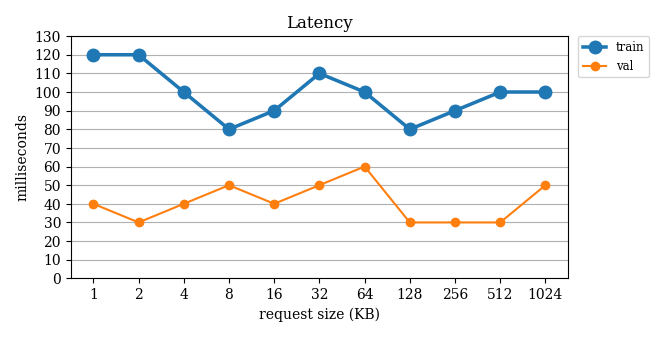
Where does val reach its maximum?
64
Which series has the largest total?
train
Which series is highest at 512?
train
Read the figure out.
Title: Latency
x-axis: request size (KB), ticks 1 2 4 8 16 32 64 128 256 512 1024
y-axis: milliseconds, ticks 0 10 20 30 40 50 60 70 80 90 100 110 120 130
Legend: train, val
Values:
train: 120 120 100 80 90 110 100 80 90 100 100
val: 40 30 40 50 40 50 60 30 30 30 50
